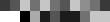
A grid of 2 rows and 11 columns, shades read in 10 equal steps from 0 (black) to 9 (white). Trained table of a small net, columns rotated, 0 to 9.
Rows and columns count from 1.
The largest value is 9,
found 2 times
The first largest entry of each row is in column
3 1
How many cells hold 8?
0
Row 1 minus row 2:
-7 -6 7 -2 6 1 2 6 1 -3 -5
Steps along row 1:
up up down up down down up down down down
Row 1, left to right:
2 3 7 4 7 4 3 7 5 4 2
